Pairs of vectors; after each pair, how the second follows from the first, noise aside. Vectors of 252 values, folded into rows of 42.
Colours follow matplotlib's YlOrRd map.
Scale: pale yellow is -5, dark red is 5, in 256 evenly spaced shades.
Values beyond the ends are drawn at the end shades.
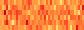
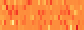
partly zeroed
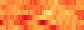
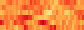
copied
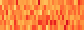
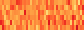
shuffled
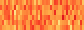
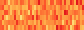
shuffled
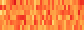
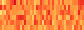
copied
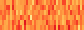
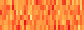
copied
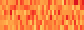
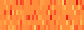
partly zeroed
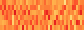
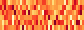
scaled up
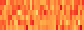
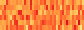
negated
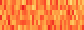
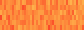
shrunk
